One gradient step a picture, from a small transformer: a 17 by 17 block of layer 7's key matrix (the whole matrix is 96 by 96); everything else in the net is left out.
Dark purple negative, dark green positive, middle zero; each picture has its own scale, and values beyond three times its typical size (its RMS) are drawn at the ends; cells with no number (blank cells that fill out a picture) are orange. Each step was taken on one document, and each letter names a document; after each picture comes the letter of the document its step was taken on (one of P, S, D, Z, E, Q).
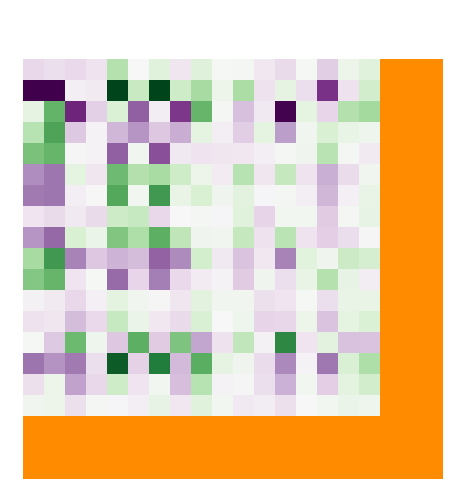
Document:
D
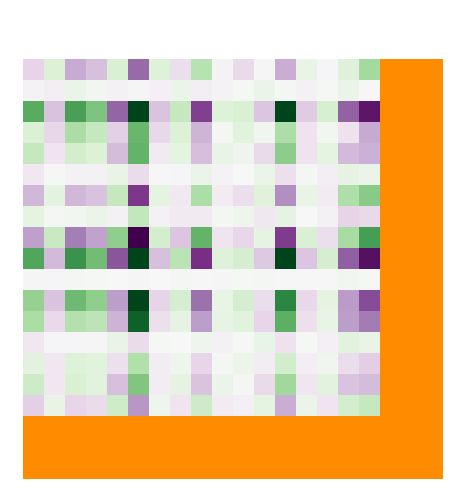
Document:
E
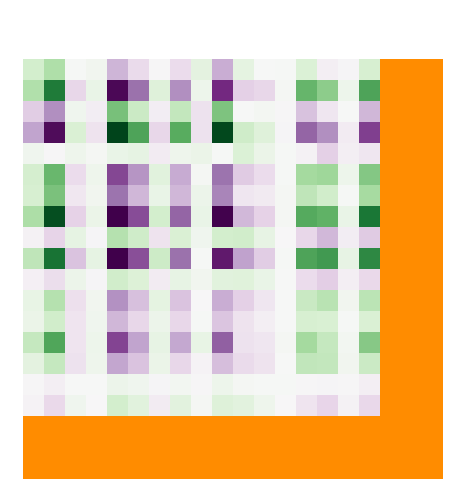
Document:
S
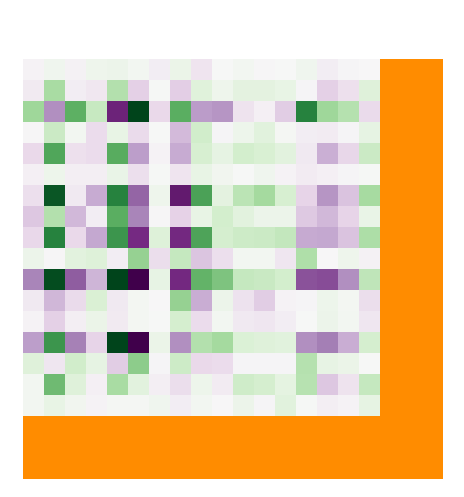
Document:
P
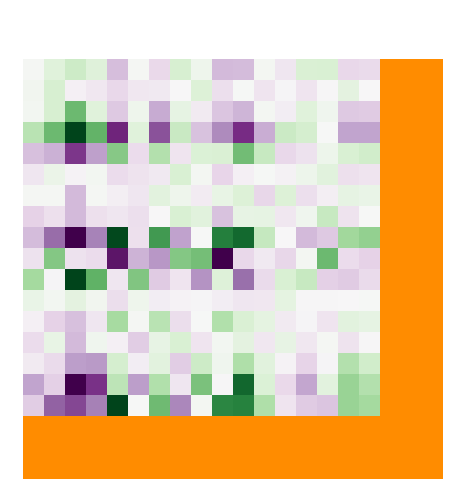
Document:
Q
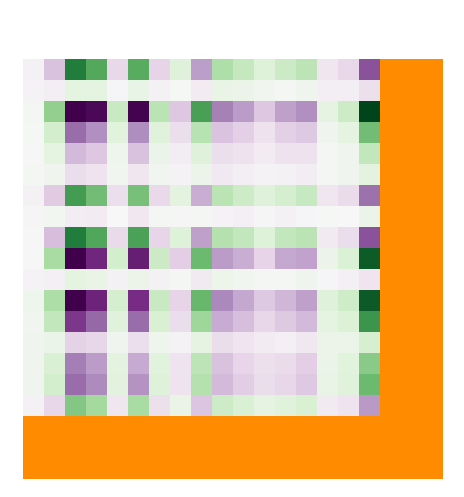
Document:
E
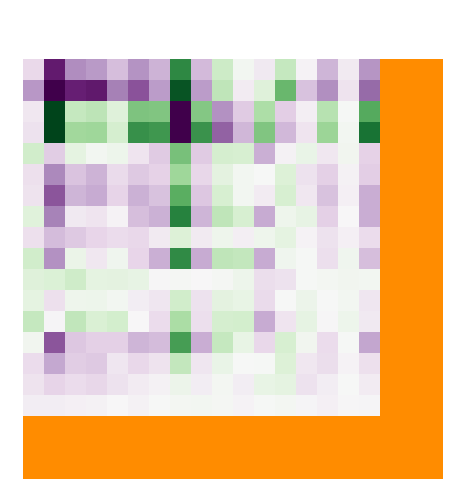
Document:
S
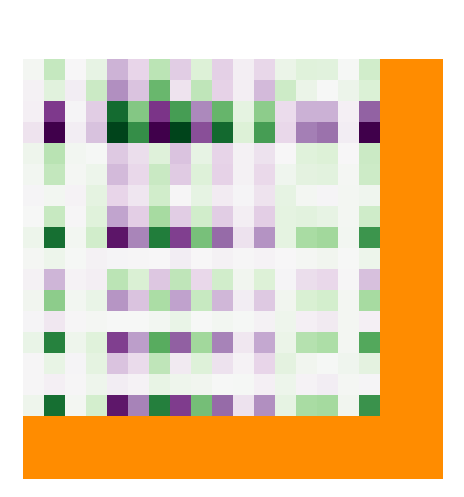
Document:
S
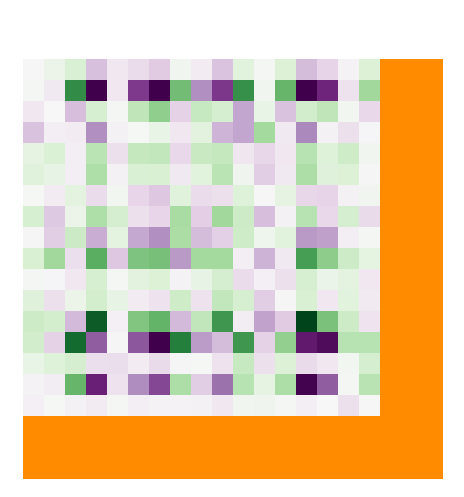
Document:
S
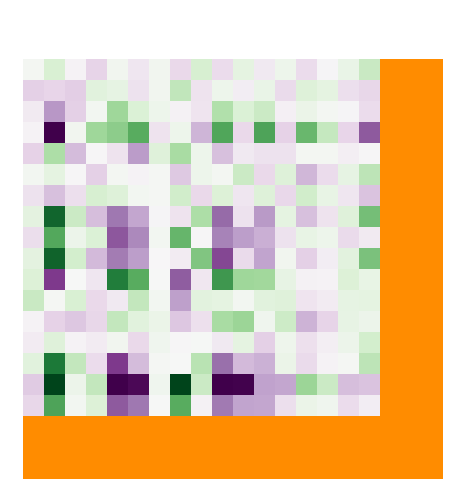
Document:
Q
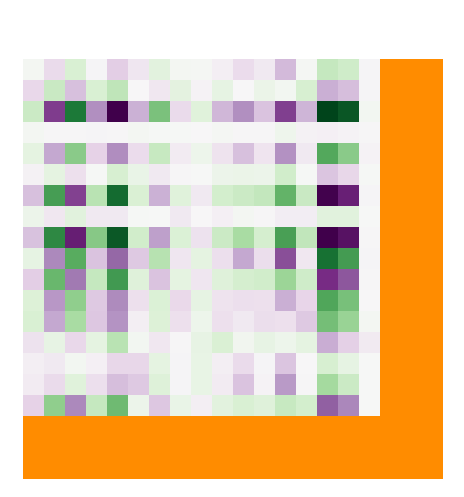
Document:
P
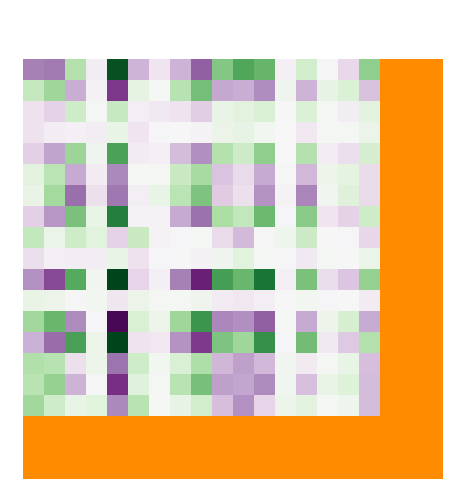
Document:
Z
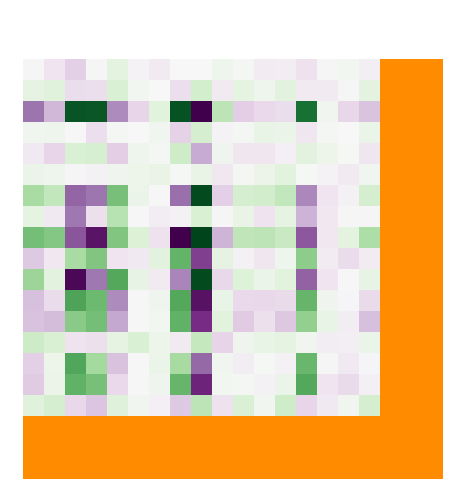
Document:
P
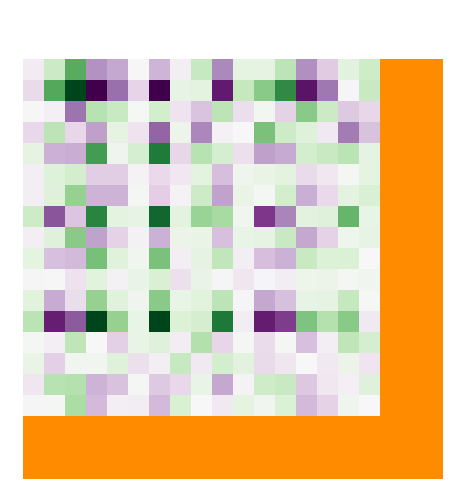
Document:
S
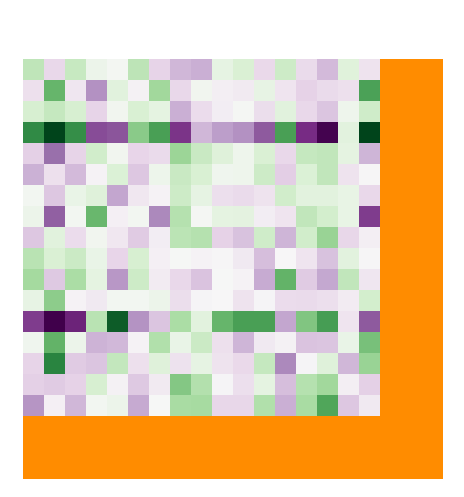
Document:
Q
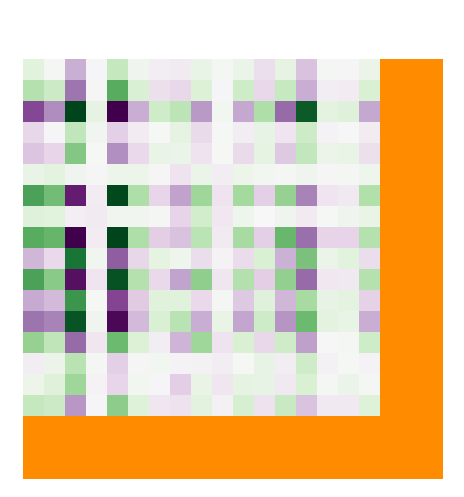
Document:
P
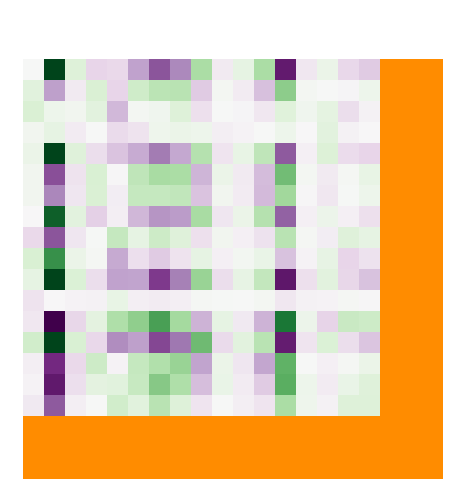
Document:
Z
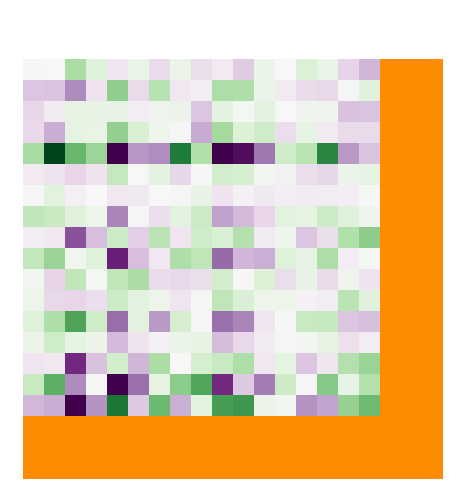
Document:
Q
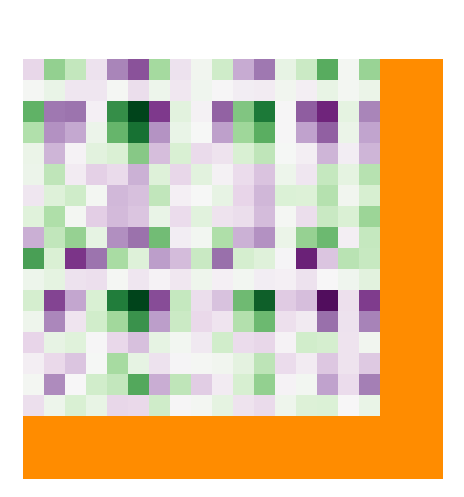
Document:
E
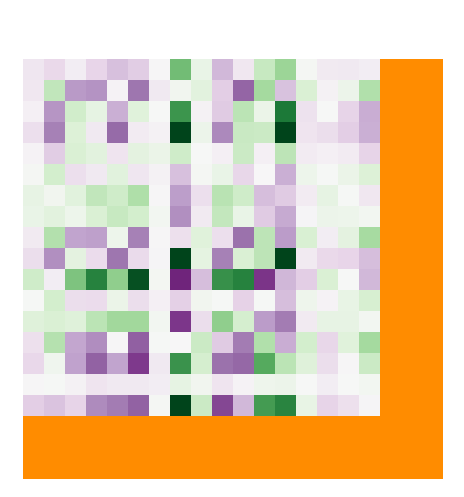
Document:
D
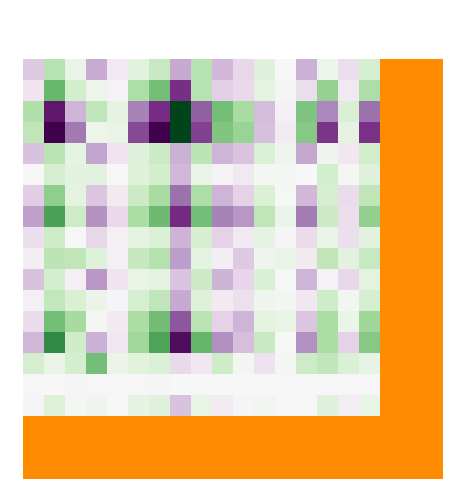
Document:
S
